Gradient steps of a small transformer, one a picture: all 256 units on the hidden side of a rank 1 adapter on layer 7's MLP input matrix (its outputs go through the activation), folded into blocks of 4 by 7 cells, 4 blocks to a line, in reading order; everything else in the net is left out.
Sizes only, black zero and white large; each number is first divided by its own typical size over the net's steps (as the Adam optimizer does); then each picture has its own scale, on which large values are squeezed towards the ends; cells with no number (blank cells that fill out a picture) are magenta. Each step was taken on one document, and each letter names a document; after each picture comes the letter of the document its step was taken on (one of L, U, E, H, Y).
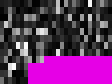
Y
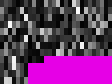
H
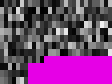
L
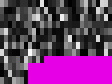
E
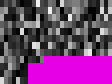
L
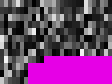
E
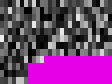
L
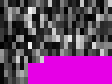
E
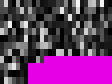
H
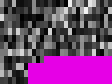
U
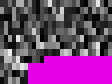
U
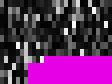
Y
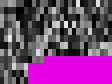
U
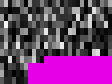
U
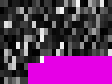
H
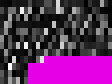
Y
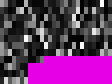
H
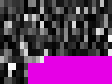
Y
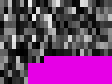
E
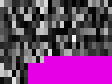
U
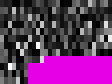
Y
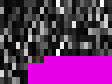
Y
